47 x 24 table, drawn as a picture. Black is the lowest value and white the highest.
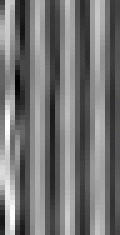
Stripes: upright, repeating 4 times. Grain: streaks running down. Ninth with the highest average: bottom left. Seam: vertical, 20% of the way across, the right part calmer.
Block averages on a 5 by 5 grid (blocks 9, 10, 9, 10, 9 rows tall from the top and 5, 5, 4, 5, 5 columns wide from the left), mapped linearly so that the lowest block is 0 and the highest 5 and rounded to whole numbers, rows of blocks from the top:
23102 | 03101 | 33101 | 53112 | 33202
